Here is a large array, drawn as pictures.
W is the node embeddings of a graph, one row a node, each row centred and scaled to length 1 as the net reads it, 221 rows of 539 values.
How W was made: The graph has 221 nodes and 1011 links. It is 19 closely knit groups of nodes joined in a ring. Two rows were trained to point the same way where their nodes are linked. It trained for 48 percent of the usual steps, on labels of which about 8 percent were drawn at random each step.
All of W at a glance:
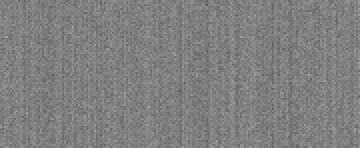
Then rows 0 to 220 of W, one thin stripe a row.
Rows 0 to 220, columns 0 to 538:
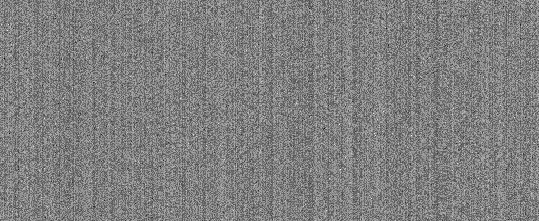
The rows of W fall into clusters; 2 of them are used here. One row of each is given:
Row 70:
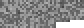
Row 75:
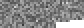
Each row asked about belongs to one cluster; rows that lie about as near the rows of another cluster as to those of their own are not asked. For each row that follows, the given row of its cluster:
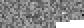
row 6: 75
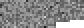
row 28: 70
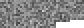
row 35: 70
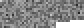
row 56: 70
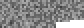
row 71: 75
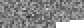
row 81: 75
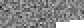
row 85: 75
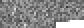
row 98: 70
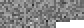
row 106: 70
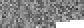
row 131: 75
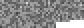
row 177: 75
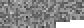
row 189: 70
